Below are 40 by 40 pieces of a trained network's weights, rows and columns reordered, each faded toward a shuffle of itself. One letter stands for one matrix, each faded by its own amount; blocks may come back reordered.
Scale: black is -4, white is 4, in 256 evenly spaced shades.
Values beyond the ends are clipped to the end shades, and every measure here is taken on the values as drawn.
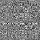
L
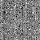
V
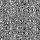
V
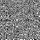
L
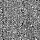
V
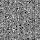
V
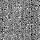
V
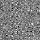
L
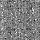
V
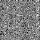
V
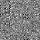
L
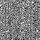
V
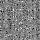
V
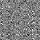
L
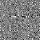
L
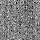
V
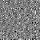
L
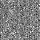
V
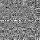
L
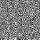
L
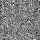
V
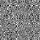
L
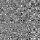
L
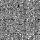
V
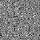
L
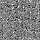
V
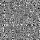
L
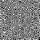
L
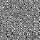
L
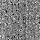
V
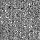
V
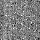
V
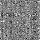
V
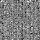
V
